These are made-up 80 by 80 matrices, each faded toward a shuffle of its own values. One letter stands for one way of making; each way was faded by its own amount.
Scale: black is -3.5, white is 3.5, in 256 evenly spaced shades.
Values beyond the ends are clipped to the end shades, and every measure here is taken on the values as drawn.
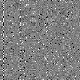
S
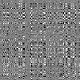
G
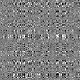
G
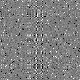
S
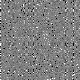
S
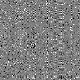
S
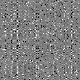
S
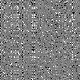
S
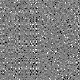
S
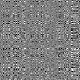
G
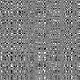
G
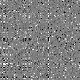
S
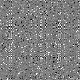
S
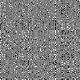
S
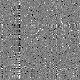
S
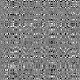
G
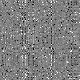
S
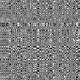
G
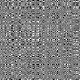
G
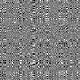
G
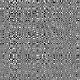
G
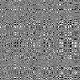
G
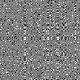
S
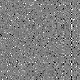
S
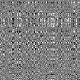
G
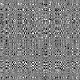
G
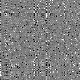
S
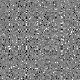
S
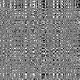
G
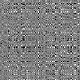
G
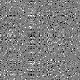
S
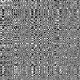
G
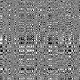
G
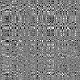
G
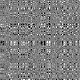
G
